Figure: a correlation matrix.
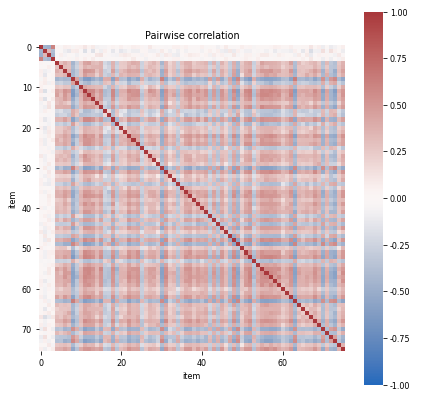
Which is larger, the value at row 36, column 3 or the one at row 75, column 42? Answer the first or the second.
the first
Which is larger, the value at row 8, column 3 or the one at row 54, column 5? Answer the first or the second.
the second
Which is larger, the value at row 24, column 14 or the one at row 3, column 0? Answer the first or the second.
the second
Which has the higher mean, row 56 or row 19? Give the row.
56
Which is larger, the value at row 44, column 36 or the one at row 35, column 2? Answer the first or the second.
the second
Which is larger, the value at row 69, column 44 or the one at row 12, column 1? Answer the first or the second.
the second
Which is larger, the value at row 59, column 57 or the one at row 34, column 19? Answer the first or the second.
the first
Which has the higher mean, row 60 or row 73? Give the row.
60
